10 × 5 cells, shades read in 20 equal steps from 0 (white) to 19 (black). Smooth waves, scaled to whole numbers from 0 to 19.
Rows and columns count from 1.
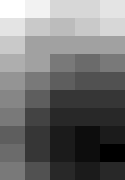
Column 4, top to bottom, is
3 4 7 11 13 15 16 18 18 17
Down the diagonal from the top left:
0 4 7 11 13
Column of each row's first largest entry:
3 3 2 4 4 3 3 4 5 4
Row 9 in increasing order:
11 15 17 18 19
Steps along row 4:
up up up down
